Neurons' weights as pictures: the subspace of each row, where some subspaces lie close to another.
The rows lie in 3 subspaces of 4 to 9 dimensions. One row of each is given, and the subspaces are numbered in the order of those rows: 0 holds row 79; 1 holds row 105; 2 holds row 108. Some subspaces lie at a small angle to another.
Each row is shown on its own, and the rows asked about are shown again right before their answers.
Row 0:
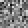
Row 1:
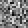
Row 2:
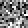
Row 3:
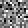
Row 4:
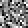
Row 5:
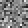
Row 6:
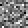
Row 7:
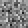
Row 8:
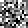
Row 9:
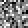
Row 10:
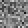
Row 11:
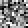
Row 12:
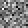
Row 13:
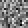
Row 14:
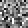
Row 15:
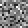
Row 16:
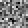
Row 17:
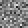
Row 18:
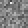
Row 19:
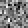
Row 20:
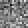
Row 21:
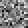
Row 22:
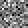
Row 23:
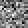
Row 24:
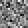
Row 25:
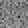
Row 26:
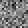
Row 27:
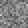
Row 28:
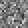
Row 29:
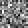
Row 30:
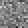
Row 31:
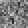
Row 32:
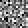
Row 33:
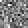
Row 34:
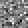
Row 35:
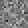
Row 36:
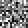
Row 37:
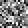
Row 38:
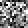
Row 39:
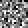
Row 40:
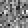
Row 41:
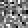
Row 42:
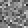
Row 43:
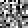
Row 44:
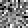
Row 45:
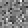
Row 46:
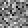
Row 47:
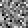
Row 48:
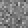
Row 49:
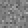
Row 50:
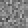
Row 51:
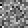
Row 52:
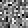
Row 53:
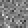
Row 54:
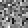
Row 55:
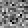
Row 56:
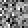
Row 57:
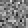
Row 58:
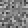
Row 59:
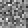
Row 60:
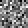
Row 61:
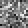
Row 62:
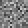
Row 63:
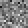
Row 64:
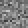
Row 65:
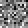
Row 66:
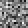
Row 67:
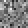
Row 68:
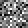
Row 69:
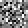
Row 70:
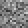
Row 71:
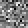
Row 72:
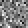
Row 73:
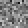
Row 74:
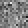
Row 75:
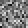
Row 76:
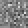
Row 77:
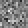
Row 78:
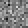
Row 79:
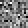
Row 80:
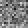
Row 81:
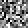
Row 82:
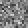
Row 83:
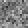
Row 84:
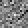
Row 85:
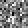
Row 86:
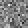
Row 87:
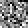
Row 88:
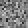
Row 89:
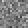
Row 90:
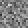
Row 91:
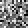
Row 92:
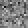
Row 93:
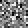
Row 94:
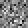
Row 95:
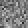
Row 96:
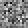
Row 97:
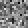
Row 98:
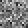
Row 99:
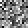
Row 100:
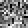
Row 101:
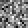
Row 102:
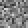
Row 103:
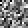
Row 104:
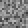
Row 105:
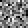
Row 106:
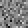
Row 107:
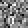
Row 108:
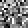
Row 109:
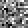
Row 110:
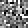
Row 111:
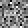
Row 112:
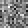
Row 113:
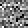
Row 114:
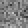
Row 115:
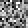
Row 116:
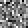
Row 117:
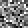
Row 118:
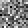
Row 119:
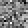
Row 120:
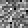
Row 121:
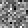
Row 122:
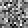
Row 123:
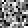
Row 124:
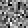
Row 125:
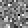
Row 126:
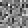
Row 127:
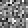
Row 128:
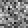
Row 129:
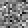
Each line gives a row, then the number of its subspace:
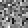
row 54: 2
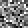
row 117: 2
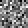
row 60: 0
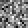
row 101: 1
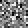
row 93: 1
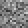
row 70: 0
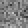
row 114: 1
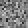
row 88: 2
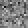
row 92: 2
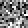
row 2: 2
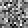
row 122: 0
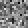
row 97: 2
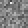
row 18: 0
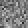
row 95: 2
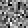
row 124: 1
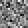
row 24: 1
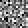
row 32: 2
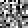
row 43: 1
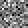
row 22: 2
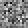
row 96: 0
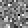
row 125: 2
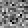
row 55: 0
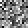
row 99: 0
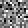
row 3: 0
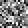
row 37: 1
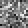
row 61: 1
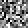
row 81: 1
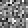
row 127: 2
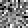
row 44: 1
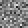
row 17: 0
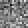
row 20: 1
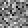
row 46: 2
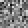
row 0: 1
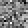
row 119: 0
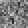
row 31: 1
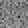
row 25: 2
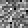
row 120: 0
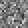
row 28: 1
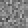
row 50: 2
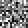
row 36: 0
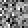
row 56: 1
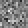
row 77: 0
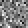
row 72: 2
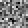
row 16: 2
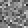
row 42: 1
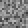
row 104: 2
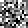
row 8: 0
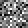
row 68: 0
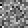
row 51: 0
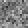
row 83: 1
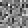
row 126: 1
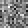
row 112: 1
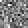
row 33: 2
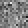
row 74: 0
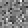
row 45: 0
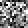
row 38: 1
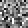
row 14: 2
